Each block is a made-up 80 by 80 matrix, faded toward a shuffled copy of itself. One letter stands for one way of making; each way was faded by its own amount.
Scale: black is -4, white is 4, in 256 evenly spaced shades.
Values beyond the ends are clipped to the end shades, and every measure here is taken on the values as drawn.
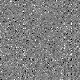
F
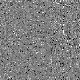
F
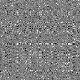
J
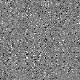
F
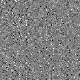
F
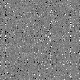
F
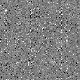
F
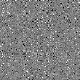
F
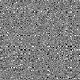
J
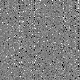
F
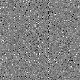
F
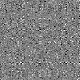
J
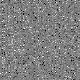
F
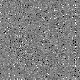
F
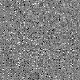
F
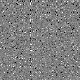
F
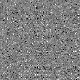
F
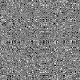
J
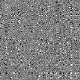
J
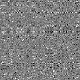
J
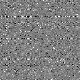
J
